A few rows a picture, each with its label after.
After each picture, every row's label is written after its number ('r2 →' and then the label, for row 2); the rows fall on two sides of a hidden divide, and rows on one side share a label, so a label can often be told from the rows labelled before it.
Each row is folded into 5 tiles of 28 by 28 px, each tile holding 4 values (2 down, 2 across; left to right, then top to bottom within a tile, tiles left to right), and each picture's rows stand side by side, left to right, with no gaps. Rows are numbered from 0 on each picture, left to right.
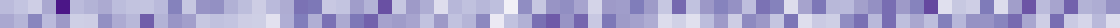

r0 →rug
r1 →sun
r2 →sun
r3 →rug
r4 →sun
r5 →sun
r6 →sun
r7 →sun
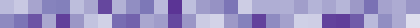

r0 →rug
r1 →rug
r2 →sun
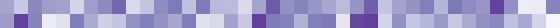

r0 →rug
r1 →rug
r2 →sun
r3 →sun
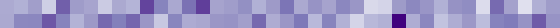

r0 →rug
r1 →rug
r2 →rug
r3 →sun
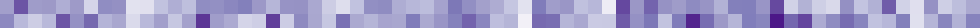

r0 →sun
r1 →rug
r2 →rug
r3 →rug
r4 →rug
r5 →sun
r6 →rug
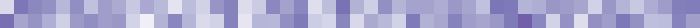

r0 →sun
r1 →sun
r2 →rug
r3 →sun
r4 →rug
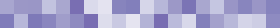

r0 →sun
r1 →rug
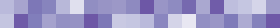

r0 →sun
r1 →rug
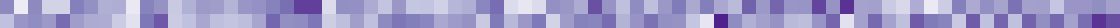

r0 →sun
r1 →rug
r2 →rug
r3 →sun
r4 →sun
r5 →rug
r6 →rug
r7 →rug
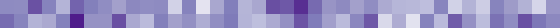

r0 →sun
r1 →sun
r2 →sun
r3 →sun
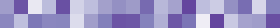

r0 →rug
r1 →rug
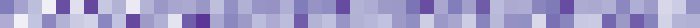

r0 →rug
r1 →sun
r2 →rug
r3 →rug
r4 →sun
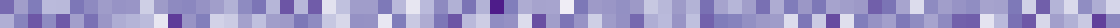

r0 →sun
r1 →rug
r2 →sun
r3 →sun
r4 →sun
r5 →rug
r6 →rug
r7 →rug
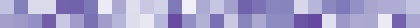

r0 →sun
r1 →rug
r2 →rug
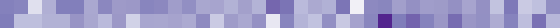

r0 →sun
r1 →sun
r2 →rug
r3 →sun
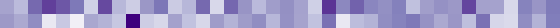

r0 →rug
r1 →rug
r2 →rug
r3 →rug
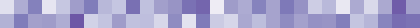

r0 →sun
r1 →rug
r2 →rug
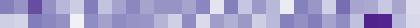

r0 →rug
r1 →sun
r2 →sun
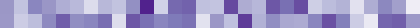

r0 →rug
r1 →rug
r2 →rug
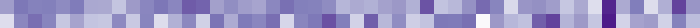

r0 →sun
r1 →rug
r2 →sun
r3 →rug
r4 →sun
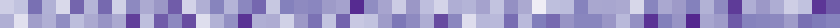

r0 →rug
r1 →sun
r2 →rug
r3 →rug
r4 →rug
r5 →rug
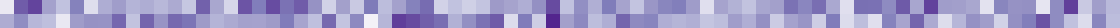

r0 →sun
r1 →rug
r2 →rug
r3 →rug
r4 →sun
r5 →rug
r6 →sun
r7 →sun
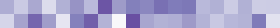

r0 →rug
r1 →sun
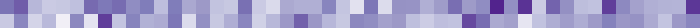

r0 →rug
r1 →rug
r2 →sun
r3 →sun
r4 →rug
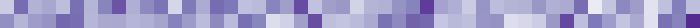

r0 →sun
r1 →sun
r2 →rug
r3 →rug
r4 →rug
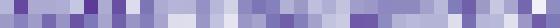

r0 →sun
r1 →rug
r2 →sun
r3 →rug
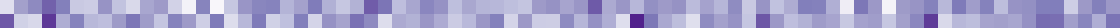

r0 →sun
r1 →rug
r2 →sun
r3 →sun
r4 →sun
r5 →rug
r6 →sun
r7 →rug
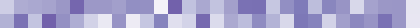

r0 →sun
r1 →rug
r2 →sun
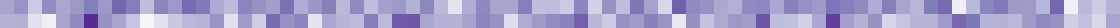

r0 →sun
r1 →rug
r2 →rug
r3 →rug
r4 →sun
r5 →rug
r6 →rug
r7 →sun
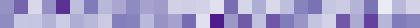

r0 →rug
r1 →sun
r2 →sun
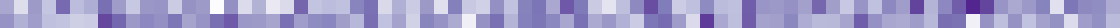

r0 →rug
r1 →sun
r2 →sun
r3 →rug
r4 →sun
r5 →sun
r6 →sun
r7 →rug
